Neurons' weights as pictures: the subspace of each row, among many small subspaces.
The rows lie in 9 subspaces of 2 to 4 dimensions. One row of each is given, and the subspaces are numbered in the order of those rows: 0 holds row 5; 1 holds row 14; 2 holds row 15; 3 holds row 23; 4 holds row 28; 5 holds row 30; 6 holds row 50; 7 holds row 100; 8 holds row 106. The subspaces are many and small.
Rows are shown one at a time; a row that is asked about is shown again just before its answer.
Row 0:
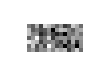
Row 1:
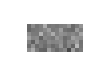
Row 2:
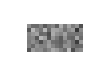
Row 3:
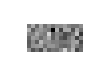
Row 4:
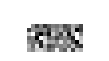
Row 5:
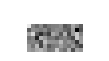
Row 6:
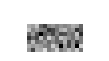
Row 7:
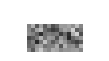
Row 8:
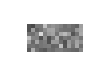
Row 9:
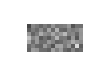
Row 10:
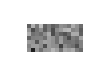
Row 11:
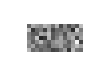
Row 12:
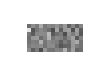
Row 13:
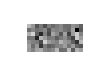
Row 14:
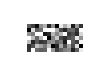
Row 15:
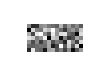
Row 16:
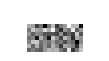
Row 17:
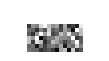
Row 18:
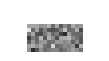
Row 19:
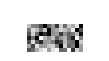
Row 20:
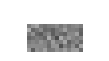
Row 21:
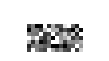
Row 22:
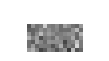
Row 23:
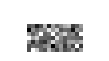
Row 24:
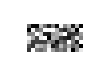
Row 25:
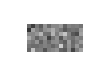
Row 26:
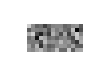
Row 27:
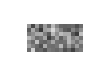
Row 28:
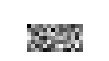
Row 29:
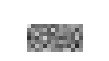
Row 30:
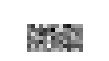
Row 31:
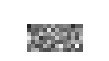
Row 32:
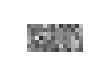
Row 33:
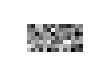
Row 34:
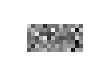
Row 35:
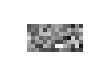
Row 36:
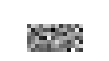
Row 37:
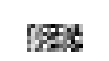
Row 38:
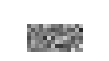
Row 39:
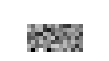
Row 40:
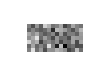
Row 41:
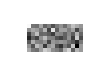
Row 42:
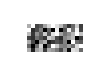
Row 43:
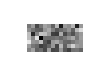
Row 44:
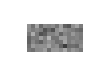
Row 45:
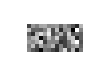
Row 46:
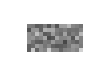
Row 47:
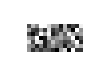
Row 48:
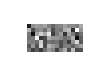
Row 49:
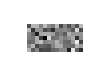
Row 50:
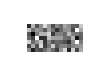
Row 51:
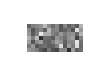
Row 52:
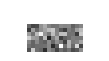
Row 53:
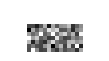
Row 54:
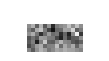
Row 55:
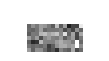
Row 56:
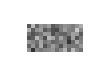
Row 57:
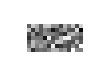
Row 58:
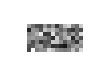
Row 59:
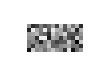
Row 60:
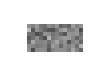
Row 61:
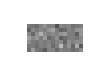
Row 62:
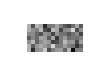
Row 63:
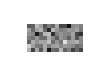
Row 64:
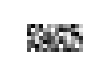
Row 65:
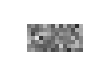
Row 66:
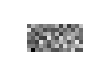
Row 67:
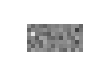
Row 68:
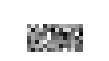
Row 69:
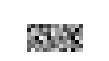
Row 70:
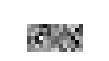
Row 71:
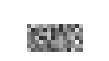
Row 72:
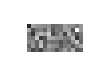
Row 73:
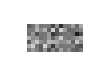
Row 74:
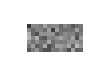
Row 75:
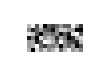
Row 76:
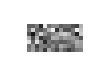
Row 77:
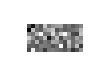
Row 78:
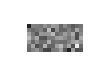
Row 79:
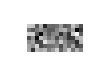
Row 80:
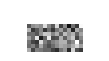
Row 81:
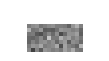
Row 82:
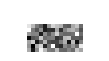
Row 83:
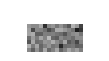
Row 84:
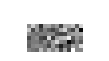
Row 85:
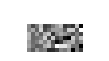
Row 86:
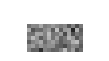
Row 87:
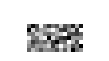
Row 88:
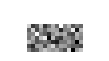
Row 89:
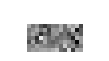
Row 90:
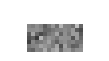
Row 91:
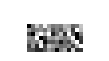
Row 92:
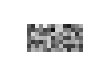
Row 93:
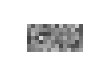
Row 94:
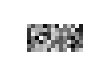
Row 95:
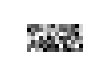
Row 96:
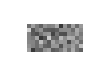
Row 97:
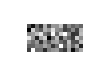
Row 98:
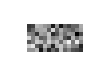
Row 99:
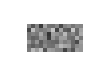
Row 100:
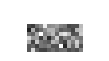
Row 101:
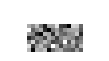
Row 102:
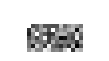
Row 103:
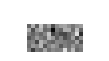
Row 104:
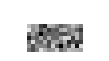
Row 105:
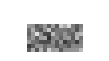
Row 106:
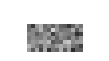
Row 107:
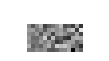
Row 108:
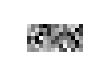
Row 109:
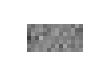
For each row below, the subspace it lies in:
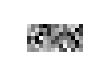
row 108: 7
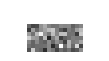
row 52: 2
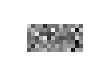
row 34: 3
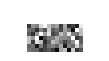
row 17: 7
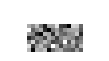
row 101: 8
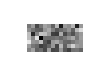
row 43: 5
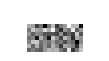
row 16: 5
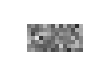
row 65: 5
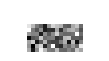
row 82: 8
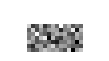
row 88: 8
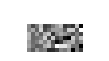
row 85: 3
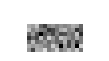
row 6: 2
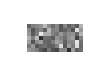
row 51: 2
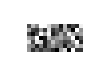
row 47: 7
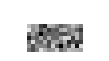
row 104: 1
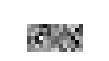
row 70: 7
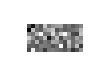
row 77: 7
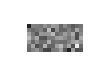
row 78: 4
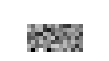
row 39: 1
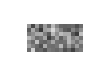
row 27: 6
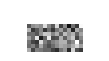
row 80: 5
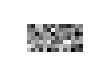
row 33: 8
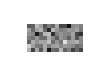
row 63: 8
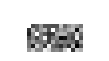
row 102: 4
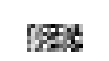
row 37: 8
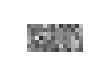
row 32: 5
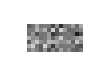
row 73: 8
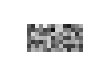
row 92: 5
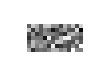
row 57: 3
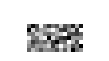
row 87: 1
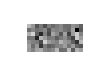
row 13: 0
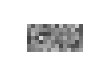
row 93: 5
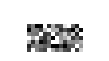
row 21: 3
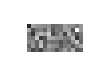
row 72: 0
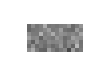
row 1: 1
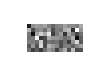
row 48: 0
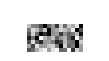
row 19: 2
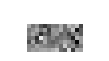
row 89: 7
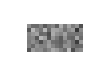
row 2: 2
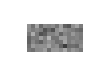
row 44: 5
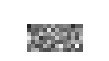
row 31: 4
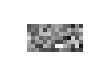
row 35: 3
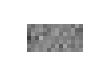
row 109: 5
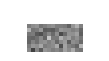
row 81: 5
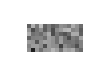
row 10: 0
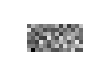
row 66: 5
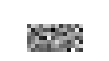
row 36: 1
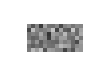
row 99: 6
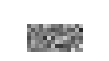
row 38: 3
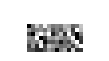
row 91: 0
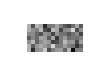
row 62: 8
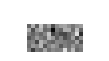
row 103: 6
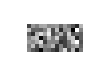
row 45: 6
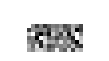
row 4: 0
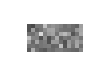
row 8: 7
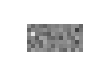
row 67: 6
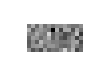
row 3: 6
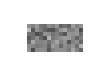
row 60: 1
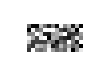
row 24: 1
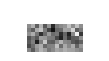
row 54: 6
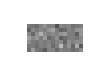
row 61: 2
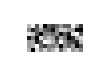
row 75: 0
